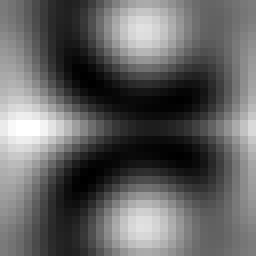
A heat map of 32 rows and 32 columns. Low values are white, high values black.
Overall the values sit about 60% of the way up the scale. The ninth with the lowest average is the middle left. There are no lone odd cells. The top and bottom halves mirror each other.
